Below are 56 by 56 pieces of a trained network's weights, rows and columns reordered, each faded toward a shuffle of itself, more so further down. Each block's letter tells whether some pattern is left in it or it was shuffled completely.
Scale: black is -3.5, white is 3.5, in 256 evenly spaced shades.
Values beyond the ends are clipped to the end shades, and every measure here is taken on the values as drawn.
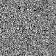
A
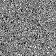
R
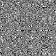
A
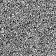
R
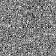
A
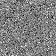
R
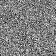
R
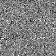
A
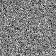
R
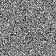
R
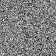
R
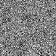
A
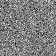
R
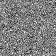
R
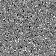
R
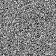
A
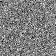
R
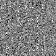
A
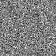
A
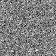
R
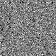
A
